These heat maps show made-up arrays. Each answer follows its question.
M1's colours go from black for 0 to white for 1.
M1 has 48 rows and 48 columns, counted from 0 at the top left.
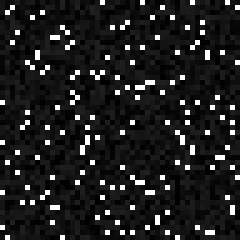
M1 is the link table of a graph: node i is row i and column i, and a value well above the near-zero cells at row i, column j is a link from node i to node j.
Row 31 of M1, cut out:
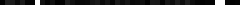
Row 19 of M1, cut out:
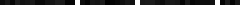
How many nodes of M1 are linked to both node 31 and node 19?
1
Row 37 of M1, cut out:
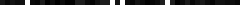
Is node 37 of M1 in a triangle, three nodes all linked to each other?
yes
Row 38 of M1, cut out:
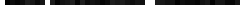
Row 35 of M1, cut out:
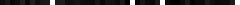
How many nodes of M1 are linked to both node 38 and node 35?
0
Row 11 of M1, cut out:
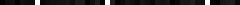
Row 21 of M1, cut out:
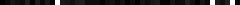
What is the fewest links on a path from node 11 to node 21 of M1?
1
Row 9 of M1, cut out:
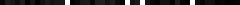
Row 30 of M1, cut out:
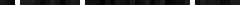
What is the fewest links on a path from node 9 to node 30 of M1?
2
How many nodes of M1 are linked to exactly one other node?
0
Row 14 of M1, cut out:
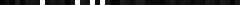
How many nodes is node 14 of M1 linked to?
4
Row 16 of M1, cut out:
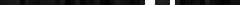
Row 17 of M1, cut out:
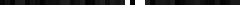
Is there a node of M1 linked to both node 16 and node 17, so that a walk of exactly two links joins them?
no
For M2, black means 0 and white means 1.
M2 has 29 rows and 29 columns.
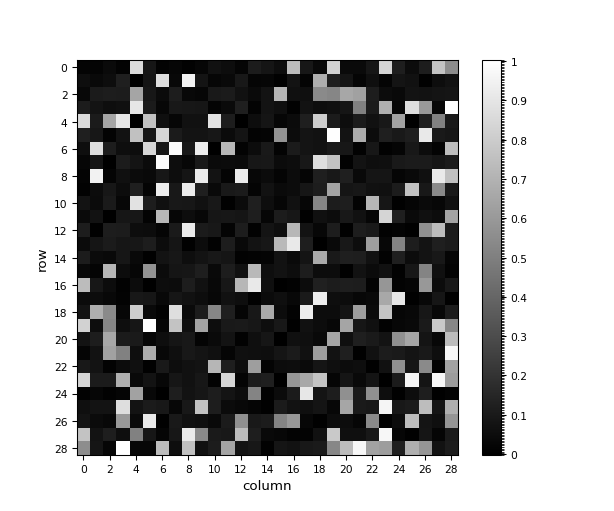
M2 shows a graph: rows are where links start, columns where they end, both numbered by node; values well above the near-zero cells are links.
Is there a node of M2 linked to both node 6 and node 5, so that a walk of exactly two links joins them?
no
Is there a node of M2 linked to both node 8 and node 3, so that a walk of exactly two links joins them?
yes
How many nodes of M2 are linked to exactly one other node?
1
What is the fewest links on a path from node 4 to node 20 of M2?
2
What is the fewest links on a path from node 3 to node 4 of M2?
1
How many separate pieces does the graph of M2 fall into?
1
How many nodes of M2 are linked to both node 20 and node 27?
1
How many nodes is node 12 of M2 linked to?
4
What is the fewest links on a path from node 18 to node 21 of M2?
1
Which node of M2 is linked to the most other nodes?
node 28
